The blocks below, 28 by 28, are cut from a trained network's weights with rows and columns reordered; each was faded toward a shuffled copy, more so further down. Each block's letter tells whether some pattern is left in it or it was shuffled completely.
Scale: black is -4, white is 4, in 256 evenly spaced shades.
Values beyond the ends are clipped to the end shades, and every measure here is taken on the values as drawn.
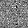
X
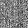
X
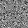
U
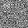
X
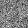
U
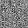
X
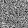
U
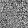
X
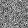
U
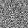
X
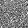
U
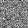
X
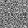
X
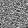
X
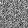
U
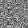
X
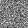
U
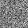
U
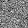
U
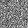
U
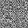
X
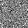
U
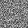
X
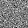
U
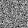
U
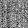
X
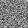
U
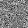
U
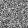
U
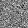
U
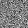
U
